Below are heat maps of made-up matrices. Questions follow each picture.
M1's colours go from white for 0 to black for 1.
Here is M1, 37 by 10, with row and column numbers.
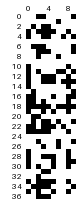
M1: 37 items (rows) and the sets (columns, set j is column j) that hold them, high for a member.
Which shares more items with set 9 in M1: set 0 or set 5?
set 0
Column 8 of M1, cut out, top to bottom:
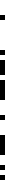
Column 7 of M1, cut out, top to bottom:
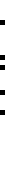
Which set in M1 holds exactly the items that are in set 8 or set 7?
0
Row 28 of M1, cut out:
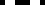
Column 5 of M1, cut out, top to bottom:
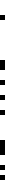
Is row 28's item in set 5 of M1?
yes
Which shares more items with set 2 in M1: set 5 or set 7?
set 5
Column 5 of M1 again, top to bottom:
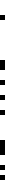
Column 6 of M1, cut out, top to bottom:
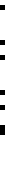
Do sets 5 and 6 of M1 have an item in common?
no
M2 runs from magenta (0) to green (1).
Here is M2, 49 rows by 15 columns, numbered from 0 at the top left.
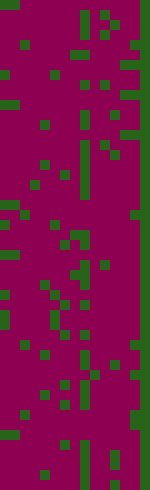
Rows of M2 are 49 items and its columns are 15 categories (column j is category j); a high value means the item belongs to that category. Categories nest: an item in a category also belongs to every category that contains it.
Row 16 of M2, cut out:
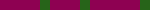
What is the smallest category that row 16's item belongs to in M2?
4
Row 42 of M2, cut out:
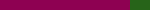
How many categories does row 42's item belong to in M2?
2
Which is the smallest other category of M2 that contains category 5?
0
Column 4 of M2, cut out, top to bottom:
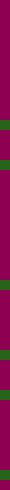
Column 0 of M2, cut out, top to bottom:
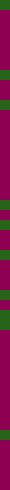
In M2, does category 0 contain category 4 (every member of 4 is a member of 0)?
no
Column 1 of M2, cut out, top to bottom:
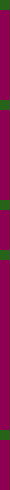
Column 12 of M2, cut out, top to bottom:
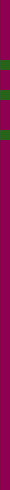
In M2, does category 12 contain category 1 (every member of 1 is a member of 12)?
no
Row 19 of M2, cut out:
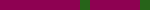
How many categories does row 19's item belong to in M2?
2
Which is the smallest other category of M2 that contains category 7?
8
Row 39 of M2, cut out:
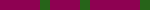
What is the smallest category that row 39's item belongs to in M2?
4
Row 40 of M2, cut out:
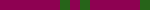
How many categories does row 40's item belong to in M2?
3
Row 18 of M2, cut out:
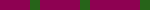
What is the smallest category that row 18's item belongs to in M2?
3
